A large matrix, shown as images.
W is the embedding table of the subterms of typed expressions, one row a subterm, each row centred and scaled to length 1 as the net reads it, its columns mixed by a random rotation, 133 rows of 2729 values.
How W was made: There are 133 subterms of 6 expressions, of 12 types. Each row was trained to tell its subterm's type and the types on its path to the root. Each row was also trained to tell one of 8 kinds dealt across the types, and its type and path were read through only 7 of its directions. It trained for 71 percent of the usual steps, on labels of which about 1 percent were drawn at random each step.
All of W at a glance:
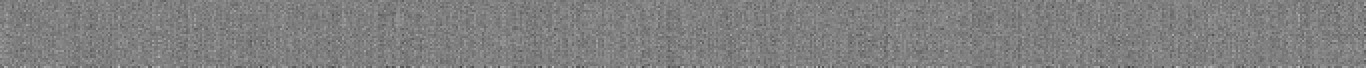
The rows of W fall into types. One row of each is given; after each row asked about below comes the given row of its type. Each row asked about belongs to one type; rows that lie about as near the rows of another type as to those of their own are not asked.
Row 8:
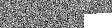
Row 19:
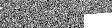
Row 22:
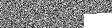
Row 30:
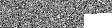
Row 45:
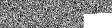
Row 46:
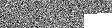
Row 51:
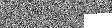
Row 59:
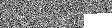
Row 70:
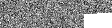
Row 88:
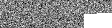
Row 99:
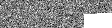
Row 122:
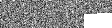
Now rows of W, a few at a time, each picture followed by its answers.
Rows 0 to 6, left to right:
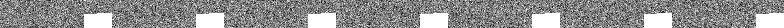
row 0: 70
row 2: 99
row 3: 59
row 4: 122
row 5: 19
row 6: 22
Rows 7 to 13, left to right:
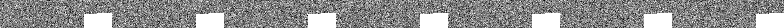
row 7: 70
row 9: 99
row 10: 30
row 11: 88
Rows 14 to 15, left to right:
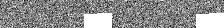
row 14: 45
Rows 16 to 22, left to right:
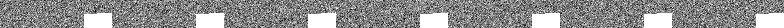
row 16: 99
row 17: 22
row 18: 88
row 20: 59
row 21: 59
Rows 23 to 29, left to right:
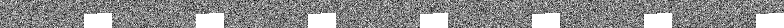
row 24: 45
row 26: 99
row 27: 51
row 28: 51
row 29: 88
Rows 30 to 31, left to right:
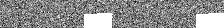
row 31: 122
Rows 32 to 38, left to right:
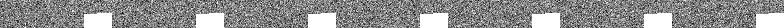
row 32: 46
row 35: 46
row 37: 30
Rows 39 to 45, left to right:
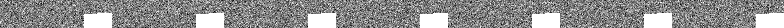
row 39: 88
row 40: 88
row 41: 8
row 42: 70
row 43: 122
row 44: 99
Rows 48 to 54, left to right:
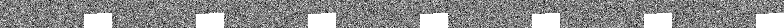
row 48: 70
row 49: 70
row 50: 88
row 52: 30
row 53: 59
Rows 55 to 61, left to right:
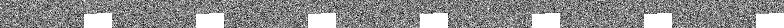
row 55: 51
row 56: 30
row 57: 59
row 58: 45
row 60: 70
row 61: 99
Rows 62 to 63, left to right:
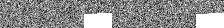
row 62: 46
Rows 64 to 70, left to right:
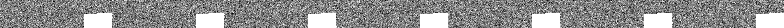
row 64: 19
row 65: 122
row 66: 122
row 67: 22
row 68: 70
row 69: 70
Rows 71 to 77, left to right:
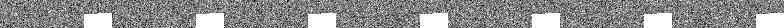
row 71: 46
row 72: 59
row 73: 51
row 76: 88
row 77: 51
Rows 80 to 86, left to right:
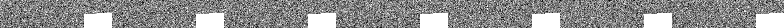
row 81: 59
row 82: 22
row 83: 30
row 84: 51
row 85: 22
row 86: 46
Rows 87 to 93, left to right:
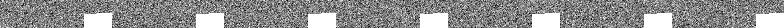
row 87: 22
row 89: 51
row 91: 19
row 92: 51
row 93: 22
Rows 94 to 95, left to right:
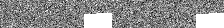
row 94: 122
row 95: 99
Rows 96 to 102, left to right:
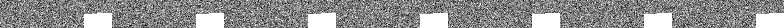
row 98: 19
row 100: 59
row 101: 59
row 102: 59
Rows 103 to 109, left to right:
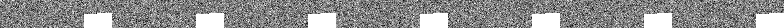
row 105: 19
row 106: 70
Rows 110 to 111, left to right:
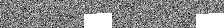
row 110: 122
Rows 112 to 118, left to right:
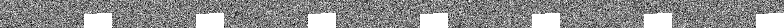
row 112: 30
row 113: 51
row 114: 122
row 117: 45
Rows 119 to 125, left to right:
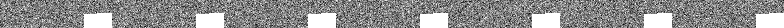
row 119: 99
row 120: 45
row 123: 88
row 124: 70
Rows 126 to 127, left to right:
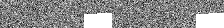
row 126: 46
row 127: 99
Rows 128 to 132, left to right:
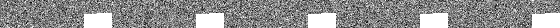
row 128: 99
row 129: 22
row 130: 46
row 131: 30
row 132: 51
